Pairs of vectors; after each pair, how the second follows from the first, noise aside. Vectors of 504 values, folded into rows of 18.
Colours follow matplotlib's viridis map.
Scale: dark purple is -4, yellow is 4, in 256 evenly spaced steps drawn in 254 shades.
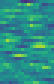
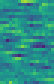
negated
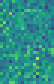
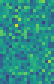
reversed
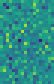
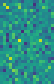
negated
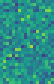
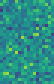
reversed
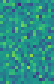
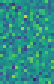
reversed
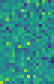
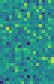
negated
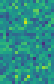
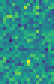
reversed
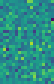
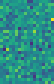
negated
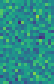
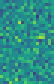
negated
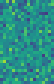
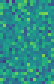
negated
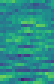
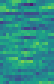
reversed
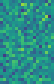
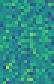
reversed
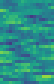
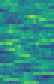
negated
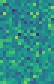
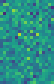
negated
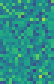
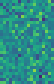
negated
